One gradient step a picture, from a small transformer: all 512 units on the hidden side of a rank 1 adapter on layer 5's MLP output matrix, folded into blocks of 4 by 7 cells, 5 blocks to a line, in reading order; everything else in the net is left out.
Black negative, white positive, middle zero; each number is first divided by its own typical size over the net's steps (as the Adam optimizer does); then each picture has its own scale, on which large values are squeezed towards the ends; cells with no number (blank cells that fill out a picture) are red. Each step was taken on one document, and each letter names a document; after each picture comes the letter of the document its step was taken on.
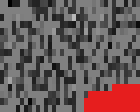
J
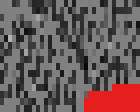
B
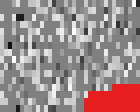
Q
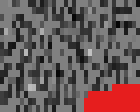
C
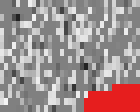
Q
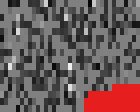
C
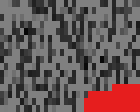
B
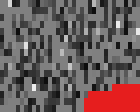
C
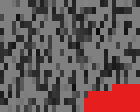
Q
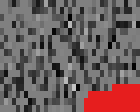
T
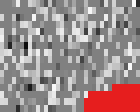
Q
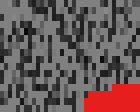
B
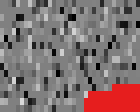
T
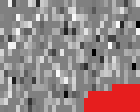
J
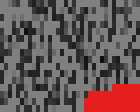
B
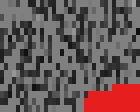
B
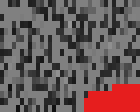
J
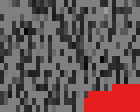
B
